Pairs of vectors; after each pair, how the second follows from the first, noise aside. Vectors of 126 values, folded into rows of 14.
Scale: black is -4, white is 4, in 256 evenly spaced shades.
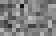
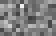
negated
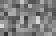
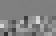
partly zeroed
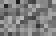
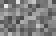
negated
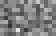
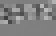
partly zeroed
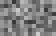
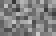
sign-scrambled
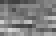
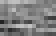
negated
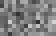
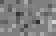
partly zeroed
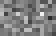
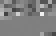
partly zeroed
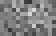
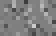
partly zeroed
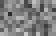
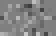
partly zeroed
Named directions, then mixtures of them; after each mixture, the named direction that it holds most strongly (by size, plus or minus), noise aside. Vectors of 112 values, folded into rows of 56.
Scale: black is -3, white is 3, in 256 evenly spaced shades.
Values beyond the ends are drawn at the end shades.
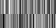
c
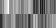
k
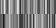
c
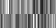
k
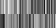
c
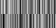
c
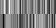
c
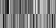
k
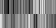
k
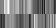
k
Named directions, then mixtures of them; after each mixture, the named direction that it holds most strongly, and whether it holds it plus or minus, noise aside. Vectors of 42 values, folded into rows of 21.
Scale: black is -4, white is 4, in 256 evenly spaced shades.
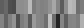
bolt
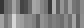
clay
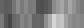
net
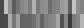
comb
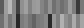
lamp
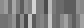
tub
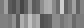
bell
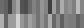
lamp, minus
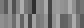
tub, minus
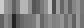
clay, minus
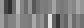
lamp, minus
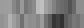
net, minus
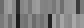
lamp, plus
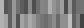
comb, minus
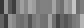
bolt, plus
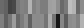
bolt, plus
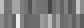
lamp, minus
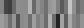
bolt, plus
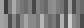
comb, minus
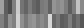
lamp, minus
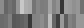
bolt, plus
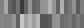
bell, plus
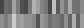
clay, plus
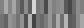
tub, plus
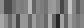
bolt, plus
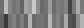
tub, plus
